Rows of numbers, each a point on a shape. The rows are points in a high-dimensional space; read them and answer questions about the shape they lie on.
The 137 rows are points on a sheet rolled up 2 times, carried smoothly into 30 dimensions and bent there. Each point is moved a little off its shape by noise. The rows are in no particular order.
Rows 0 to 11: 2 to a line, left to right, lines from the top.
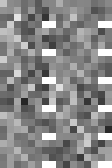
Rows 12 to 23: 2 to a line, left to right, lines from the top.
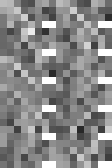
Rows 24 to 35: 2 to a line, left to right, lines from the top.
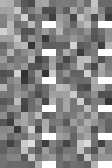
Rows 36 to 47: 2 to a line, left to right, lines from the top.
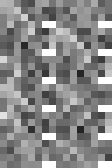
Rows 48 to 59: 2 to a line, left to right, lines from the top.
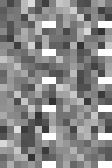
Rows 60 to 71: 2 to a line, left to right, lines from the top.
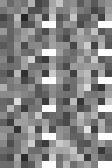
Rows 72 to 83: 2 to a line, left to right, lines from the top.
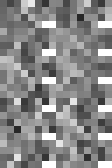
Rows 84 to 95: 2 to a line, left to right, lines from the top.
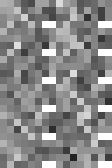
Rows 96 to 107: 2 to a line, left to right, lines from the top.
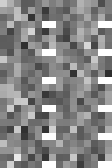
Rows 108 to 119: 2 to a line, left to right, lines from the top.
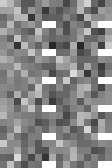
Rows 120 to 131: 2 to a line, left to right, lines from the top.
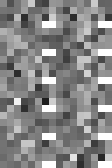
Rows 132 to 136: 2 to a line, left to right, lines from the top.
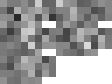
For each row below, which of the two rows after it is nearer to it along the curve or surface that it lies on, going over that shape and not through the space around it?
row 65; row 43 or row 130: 130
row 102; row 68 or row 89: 89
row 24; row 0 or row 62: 0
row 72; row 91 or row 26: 91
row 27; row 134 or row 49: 49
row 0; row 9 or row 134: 9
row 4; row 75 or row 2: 2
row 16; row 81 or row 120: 81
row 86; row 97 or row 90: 97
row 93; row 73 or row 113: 73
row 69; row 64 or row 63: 63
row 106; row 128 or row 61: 61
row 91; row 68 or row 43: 68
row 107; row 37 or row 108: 108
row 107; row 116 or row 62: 62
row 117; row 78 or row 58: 78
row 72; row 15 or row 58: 15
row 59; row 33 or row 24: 33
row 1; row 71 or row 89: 89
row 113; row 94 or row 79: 79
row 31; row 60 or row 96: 96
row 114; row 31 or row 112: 31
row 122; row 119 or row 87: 119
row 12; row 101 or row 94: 101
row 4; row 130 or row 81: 81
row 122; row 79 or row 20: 79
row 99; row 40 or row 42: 42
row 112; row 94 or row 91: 94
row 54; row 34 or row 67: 34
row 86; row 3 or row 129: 3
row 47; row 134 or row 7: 7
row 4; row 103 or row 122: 103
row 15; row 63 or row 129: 63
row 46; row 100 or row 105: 105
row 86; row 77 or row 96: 96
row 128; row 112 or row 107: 112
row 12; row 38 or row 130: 130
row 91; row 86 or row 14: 86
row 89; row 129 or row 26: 26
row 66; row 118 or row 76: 118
